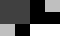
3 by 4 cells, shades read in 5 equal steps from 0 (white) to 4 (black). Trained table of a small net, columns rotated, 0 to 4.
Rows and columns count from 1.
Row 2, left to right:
3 3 4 4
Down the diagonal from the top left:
3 3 0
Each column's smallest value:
1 3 0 0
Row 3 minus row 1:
-2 1 -4 -1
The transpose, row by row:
3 3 1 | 3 3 4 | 4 4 0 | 1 4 0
